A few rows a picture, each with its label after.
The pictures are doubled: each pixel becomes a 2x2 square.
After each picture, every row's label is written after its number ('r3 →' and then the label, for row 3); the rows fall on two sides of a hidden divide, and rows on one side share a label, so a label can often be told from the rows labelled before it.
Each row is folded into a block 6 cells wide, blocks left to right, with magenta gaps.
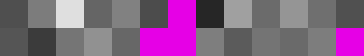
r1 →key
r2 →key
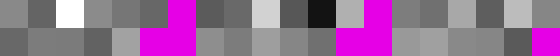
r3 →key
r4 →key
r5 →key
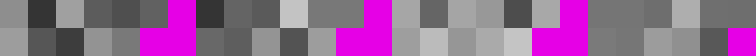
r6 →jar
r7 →key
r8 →key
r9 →key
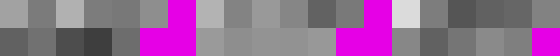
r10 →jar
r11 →key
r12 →jar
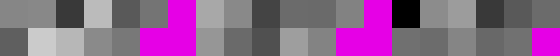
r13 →key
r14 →jar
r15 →key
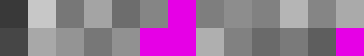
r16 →key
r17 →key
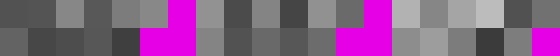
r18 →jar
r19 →jar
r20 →key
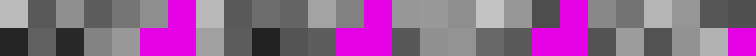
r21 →jar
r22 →jar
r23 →key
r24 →key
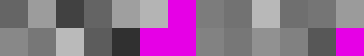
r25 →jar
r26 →key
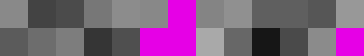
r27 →jar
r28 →jar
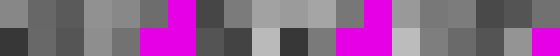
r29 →jar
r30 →key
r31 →jar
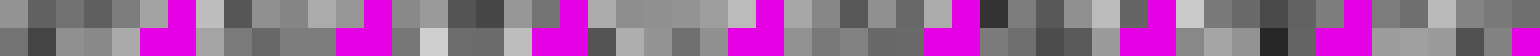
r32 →jar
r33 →jar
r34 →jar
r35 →key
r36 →jar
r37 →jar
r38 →jar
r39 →key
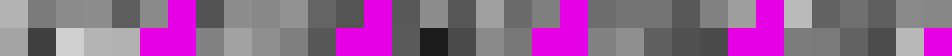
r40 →key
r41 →key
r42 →jar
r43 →jar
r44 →jar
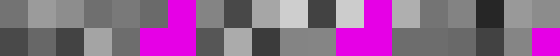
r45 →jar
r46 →key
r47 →jar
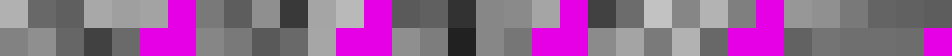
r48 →jar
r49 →jar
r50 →jar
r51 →key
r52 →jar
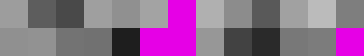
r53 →jar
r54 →jar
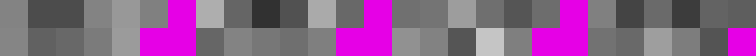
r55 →jar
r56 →jar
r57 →key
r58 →jar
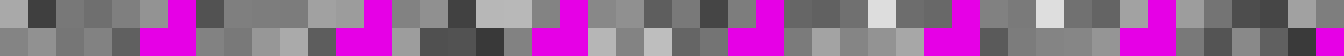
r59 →jar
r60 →key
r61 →jar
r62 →key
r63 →key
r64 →key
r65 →jar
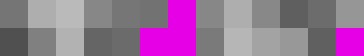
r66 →key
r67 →key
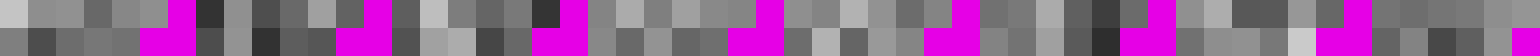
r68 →jar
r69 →jar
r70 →key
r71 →key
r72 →key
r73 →key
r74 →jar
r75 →jar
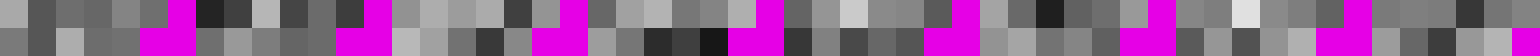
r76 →jar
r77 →key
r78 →key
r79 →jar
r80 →key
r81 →jar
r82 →key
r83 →jar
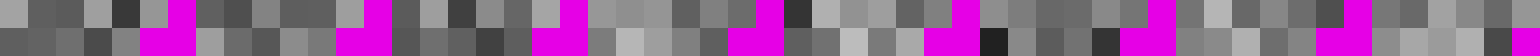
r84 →jar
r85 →jar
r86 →jar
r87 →key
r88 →key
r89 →jar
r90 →key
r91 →key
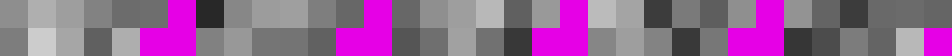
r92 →key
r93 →key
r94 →key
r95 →jar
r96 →jar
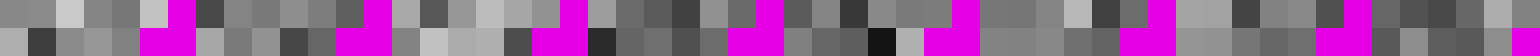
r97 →key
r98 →key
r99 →key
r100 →jar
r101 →jar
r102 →key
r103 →jar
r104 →jar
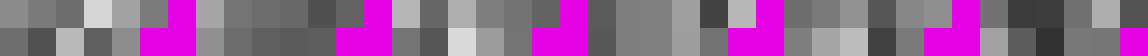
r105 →key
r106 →jar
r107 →key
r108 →key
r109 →key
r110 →jar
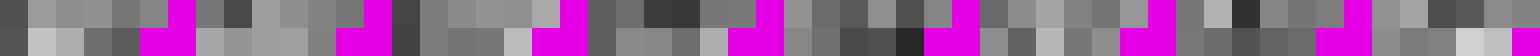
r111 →key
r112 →key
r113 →key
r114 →jar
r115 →jar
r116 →key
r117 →jar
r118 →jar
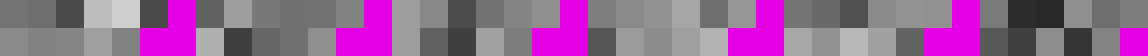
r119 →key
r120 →jar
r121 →jar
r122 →key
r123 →key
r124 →jar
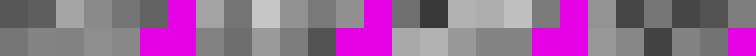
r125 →key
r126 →key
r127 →key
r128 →jar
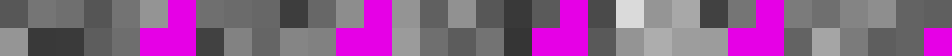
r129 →jar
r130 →jar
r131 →jar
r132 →key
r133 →key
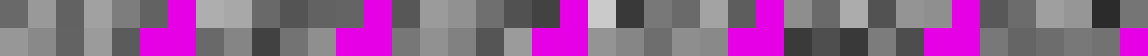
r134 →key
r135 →jar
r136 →key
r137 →jar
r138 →jar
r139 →key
